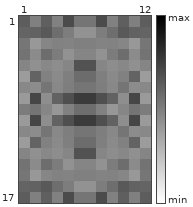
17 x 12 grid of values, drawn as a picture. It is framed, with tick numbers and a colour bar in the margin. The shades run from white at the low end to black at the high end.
Slope: none. Average level on the scale: 50%. Ninth with the highest average: centre. Mirror symmetry: left to right and top to bottom. Odd rows or columns: none.
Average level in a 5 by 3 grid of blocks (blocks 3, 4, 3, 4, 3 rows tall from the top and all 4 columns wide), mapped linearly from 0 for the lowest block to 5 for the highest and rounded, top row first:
2 1 2
0 1 0
1 5 1
0 1 0
2 1 2
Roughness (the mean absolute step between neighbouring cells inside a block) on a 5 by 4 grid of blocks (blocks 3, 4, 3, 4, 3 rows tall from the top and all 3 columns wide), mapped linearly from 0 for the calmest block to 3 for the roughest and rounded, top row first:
1111 | 1001 | 3223 | 1001 | 1111
